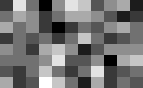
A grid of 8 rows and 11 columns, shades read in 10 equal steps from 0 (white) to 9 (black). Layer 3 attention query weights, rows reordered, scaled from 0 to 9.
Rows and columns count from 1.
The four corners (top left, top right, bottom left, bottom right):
7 8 3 6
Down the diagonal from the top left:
7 3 4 5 2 6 5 3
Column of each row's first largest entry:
4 10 5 1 7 9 2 7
